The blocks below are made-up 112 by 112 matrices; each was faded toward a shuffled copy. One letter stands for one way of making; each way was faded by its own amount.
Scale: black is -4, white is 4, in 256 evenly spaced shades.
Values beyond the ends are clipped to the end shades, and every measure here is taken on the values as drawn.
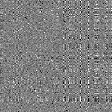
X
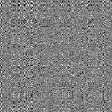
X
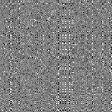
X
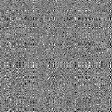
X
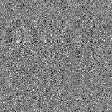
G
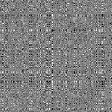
X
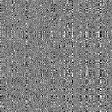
X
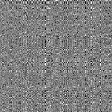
X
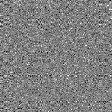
G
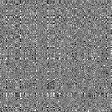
X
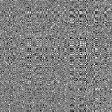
X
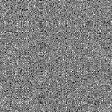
G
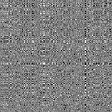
X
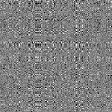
X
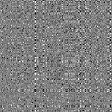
X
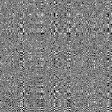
X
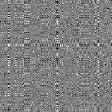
X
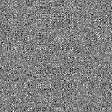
G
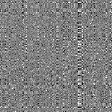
X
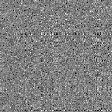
G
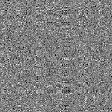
G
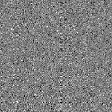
G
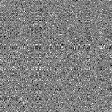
G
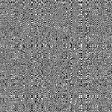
X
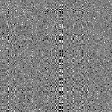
X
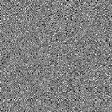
G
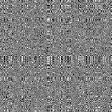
X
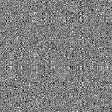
G
